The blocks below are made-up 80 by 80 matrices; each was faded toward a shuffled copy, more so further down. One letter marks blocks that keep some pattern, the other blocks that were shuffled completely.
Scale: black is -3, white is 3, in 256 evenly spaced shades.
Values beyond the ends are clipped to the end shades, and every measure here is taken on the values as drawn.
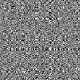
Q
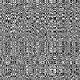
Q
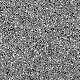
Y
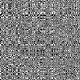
Q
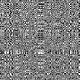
Q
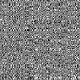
Q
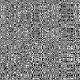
Q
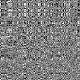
Q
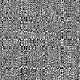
Q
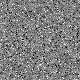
Y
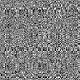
Q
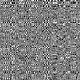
Q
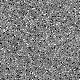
Y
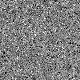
Y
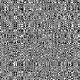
Q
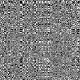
Q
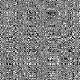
Q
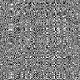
Q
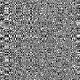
Q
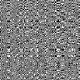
Q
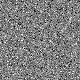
Y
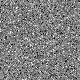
Y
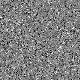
Y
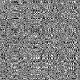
Q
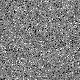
Y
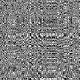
Q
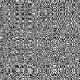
Q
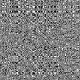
Q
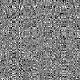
Q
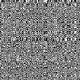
Q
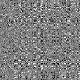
Q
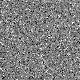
Y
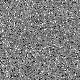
Y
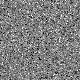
Y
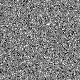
Y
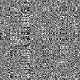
Q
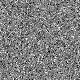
Y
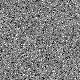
Y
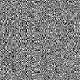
Q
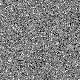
Y
